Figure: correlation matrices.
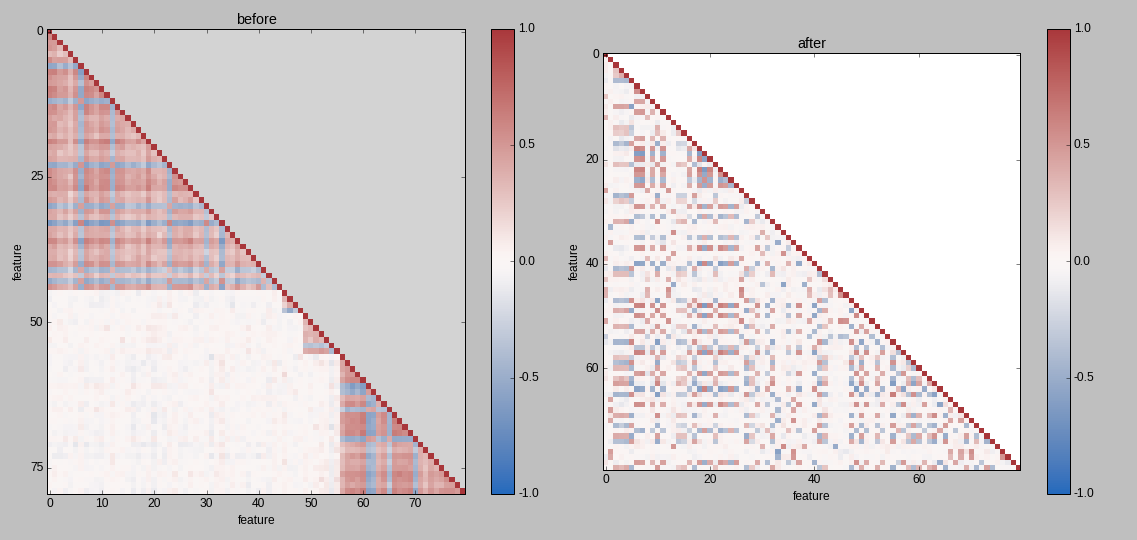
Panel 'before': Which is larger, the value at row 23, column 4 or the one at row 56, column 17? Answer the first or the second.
the second
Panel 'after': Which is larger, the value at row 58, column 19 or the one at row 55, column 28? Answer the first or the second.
the first
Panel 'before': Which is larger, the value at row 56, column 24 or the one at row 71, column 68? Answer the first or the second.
the second
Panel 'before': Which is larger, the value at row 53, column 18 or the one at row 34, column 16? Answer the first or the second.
the second
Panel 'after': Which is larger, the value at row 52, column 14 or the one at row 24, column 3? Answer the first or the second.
the first
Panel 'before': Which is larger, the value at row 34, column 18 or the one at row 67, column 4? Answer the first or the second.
the first
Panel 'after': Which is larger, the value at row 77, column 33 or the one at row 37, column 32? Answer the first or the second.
the second
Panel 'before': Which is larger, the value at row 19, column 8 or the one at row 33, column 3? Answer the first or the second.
the first
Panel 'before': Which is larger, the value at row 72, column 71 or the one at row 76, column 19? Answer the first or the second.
the first
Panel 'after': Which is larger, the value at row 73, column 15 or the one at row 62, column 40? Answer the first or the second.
the first
